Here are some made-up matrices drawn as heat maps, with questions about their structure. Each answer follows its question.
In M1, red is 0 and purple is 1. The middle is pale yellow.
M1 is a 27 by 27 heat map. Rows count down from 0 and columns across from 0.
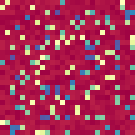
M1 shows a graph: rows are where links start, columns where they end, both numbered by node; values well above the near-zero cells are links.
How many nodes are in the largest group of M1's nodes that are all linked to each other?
5
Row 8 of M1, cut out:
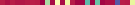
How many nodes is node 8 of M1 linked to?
7
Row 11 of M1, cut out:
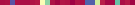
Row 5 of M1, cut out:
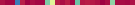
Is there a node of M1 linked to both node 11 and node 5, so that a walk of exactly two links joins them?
yes
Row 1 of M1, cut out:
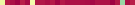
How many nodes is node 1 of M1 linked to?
3
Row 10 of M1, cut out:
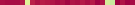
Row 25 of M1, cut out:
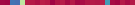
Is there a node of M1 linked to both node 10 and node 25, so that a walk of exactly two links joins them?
yes
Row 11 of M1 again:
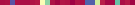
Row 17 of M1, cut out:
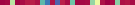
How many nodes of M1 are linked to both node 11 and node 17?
6
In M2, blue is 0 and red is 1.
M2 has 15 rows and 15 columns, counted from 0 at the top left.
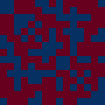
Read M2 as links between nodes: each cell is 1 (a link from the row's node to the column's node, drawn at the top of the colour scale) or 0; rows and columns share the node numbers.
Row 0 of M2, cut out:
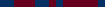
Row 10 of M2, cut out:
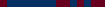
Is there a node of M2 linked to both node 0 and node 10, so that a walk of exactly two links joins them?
yes
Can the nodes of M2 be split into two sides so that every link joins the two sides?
no
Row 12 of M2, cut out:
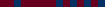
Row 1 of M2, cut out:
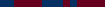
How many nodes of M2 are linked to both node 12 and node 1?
6
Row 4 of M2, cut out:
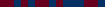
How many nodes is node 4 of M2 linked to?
8
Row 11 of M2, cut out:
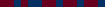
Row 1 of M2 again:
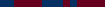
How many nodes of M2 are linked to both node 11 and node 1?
4
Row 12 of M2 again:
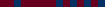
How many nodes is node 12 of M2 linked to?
10
